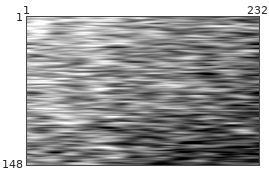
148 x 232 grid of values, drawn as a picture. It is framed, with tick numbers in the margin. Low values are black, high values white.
The halves do not mirror each other. Values rise toward the top left. The top left is the ninth with the highest average. Streaks run across, left to right.
